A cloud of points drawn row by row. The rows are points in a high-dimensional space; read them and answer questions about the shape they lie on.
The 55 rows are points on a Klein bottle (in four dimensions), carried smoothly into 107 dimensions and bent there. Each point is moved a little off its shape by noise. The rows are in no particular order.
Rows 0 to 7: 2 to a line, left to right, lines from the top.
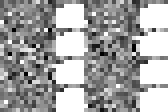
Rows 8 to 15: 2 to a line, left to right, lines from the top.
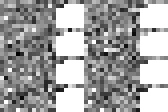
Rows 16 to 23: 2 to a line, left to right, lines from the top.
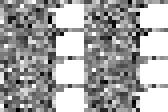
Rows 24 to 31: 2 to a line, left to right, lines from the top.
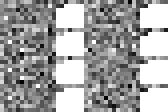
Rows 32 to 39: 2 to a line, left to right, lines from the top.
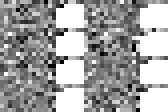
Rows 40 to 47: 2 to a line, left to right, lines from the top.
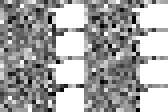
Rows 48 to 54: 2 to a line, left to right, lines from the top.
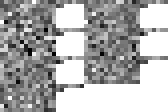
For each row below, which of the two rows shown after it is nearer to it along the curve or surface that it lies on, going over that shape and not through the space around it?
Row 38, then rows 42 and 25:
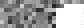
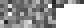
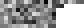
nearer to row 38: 25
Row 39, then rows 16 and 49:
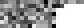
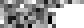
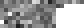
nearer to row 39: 16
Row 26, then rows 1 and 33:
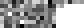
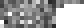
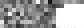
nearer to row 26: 33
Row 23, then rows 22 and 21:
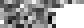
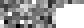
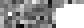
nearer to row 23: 22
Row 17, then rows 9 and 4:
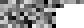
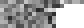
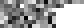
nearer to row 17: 4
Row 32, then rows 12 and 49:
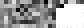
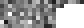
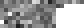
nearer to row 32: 12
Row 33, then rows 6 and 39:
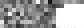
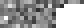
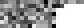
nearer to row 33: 6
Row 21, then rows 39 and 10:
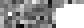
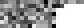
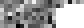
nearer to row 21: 10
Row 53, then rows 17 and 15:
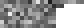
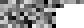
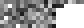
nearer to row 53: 15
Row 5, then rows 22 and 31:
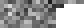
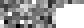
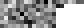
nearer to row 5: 22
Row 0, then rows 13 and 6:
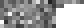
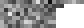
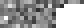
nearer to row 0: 13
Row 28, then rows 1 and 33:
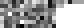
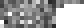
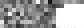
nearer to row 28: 33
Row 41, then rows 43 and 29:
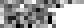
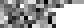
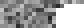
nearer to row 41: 43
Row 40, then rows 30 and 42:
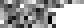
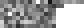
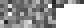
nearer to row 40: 30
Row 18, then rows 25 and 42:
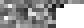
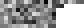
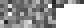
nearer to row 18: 42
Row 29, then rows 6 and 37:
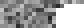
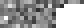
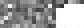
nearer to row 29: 6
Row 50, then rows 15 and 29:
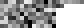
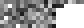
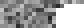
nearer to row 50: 29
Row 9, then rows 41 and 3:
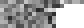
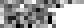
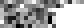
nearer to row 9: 41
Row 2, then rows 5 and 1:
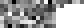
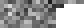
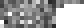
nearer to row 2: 5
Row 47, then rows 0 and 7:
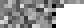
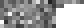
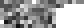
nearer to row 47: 7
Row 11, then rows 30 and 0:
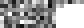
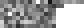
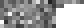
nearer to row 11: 30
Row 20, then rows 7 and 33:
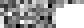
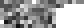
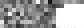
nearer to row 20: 7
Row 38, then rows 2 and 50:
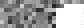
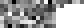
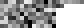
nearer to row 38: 50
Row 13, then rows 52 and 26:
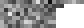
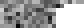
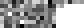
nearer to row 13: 26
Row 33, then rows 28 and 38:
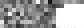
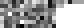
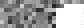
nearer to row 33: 28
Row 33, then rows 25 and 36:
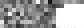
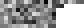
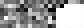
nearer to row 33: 36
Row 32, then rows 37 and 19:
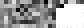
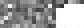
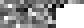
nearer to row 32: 37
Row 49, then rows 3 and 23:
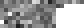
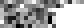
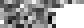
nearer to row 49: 23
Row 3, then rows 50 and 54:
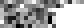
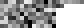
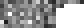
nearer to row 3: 50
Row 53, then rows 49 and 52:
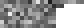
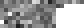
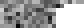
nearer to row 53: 49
